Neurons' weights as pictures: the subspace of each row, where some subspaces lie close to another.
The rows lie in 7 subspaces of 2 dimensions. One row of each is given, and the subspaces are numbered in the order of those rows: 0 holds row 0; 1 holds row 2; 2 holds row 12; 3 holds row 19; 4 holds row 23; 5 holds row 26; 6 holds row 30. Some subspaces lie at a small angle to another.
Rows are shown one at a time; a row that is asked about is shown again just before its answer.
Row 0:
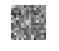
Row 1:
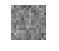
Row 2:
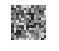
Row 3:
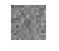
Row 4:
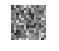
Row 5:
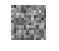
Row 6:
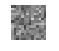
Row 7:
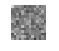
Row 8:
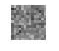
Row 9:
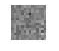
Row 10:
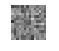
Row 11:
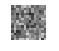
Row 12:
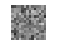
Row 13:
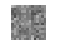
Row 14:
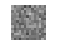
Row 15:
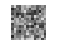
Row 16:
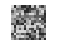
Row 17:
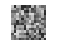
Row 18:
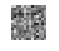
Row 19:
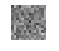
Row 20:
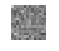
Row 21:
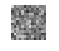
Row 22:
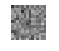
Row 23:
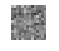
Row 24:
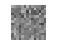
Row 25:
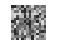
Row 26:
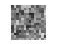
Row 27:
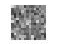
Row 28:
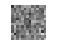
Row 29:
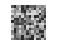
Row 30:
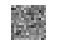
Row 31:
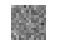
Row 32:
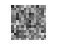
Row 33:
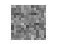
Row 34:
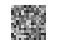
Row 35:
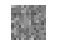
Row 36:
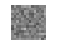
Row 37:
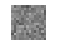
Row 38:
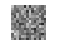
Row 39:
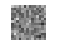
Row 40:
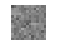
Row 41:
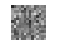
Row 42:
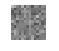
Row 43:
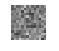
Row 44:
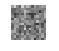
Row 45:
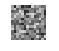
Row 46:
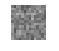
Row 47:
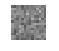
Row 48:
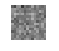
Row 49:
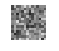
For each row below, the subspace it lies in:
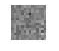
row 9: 3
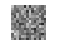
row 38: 2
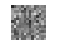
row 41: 4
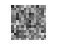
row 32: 5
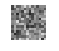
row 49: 1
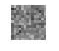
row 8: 6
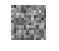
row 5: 2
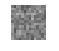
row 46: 1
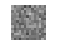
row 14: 6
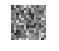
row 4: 1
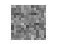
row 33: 0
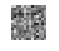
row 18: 4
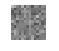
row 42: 4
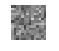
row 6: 6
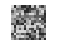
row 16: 0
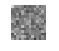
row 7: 0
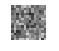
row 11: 1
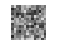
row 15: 2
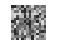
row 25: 4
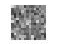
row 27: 0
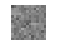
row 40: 0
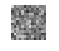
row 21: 0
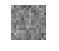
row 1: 5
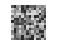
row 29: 2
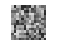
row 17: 5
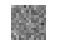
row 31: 2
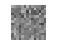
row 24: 2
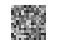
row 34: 0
